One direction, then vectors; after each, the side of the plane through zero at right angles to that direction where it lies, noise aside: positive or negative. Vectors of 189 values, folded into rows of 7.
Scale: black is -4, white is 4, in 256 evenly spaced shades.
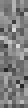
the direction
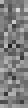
negative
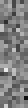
negative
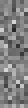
negative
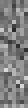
negative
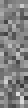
positive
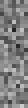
negative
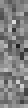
negative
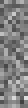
negative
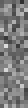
negative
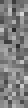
negative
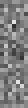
negative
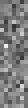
negative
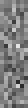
positive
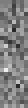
negative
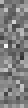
negative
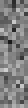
negative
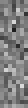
negative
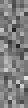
negative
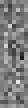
negative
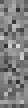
positive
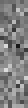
negative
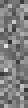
negative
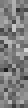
positive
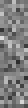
positive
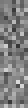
negative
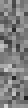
negative
